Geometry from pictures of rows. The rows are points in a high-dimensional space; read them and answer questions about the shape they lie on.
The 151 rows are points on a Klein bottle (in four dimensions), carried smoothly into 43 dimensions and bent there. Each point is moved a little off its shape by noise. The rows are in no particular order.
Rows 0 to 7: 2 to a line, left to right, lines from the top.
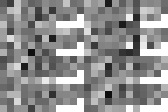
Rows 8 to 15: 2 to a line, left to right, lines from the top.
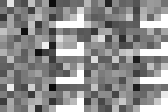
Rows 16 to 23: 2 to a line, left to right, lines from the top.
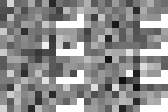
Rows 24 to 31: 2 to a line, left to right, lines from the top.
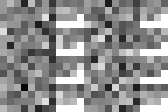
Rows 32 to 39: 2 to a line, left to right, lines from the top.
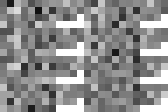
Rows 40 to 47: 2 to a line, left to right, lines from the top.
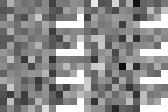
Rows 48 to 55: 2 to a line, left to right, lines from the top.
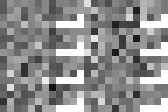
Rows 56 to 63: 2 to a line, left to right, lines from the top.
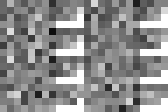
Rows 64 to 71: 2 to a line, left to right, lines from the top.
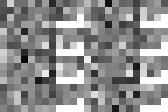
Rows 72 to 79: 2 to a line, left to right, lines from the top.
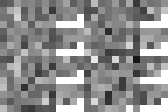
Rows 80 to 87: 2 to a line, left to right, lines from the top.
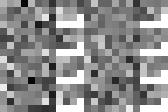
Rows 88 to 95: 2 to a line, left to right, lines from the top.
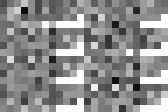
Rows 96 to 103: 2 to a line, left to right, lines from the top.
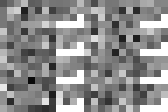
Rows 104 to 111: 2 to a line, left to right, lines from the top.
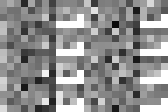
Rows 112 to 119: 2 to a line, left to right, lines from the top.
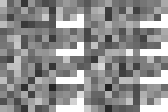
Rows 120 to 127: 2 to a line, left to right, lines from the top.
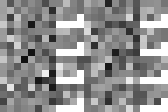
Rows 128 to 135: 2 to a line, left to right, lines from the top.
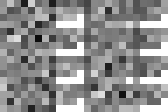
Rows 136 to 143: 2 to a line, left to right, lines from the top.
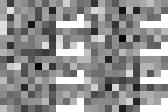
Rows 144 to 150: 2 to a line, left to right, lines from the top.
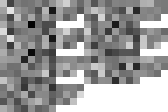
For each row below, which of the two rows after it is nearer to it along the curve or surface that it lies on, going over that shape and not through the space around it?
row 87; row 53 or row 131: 53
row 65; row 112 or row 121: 112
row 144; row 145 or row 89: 145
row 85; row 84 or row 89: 89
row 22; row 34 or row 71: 34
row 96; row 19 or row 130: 130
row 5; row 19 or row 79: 79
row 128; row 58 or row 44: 58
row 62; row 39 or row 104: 39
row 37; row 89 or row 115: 115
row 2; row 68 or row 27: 27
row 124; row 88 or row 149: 149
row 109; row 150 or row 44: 150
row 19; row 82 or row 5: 82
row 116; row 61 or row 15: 61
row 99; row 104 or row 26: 26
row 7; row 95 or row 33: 33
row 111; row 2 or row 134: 134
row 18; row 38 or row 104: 104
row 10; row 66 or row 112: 66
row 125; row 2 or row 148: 2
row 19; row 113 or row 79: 79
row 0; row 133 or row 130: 130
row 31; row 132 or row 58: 58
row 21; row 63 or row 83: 63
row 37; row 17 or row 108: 108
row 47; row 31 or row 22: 22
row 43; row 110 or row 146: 146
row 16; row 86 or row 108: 108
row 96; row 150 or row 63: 150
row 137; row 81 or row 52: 52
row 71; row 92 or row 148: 148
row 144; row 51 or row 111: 51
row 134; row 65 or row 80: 65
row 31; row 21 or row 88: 21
